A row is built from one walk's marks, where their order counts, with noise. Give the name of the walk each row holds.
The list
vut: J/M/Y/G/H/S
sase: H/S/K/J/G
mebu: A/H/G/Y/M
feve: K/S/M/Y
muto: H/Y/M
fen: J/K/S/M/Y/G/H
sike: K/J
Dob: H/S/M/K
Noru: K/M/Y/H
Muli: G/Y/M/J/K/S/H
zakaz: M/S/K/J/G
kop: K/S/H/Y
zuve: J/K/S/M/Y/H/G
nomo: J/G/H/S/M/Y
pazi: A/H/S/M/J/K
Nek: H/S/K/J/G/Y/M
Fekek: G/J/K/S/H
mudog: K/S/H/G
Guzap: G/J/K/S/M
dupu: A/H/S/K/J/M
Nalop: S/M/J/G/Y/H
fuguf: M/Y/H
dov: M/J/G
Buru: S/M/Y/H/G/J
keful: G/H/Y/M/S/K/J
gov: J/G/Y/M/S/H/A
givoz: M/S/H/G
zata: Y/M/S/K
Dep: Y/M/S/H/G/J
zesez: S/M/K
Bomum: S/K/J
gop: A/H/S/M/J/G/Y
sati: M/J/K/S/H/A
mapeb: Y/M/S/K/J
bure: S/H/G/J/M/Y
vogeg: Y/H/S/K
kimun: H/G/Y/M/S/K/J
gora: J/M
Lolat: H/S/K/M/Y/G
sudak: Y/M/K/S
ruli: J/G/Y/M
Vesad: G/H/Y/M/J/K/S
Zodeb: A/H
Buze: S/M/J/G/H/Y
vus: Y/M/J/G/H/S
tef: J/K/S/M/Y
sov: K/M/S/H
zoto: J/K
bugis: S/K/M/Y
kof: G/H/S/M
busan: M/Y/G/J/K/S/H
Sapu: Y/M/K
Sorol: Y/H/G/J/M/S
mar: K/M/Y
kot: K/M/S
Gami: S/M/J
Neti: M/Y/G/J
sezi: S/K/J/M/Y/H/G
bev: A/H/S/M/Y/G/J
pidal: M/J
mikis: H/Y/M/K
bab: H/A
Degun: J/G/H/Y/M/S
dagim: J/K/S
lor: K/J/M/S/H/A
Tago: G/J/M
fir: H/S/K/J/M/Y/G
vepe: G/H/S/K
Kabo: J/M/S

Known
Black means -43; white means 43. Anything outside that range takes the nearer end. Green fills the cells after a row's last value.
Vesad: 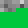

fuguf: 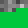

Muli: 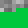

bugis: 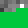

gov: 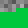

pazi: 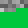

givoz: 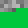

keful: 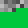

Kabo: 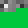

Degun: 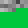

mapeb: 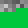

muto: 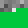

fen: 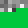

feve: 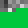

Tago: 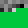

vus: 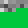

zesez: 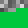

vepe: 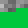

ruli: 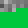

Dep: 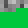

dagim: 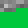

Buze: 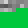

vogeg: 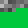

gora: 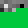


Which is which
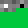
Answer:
sike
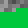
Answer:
Nek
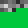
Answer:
sezi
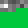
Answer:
Bomum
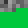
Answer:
vut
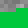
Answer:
zata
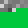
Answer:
Sapu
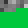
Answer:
bure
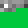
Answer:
zoto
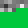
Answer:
nomo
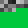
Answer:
bab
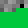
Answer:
Sorol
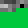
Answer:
lor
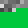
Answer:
mikis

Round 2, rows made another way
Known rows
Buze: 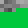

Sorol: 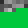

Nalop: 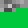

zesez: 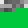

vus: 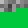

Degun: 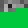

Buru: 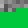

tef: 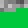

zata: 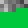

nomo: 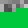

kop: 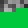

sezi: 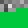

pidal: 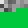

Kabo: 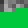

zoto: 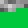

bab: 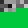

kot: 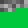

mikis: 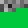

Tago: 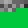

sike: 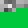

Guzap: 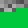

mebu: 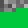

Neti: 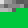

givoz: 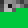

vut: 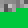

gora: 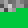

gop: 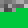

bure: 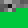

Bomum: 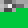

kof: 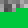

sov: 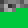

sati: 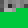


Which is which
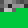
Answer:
Fekek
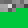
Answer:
zakaz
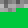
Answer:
fen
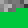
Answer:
mapeb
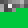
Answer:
vogeg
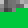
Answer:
Dob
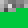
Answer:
mar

